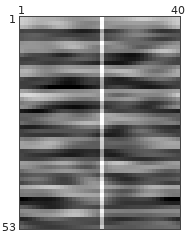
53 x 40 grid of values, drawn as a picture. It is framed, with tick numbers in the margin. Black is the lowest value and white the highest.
Streaks run across, left to right. There is no overall slope. Column 21 differs from the columns beside it. On average the colour sits 40% of the way up the scale. Stripes running across repeat 9 times from top to bottom.
